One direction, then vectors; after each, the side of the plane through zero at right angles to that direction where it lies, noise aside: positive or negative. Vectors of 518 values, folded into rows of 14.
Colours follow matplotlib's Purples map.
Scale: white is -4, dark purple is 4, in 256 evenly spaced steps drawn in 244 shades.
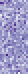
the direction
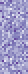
positive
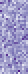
positive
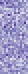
positive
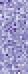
positive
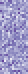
positive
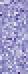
negative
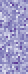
positive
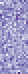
negative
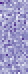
positive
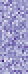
positive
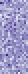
positive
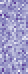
negative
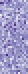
positive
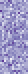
positive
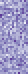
negative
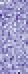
negative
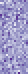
negative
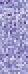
positive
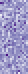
positive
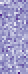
negative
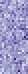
positive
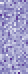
negative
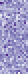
positive
